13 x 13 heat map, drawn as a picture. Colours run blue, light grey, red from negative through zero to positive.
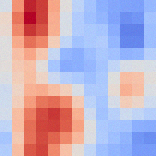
Lone odd cells: none. Ninth with the lowest average: top right. Average level on the scale: 50%. Ninth with the highest average: top left.
